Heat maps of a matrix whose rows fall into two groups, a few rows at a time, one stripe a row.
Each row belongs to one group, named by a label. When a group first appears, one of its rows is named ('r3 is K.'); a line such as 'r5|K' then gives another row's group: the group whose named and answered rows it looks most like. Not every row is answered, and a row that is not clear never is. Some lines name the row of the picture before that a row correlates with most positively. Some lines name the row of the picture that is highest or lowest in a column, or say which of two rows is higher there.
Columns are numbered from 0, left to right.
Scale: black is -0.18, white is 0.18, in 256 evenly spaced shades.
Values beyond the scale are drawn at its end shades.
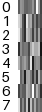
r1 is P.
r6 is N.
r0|N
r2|P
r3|N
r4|P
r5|P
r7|P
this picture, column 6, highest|4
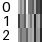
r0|P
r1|N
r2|N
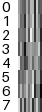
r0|N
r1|N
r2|N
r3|N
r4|P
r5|N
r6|N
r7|P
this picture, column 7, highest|6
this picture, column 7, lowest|7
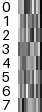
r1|P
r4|P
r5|P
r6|P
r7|N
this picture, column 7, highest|0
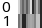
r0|P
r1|N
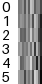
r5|P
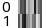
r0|N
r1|N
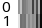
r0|P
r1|P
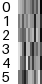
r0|P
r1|N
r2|N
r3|P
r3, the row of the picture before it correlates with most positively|0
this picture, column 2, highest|0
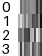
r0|P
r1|P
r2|N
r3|P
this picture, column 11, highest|2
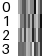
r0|N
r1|P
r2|P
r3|N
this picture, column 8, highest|1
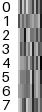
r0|P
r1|N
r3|P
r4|P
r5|P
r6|P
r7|P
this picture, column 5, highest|2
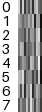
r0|P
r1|N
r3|N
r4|N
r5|P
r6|P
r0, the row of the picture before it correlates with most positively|3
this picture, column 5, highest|1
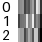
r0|N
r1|N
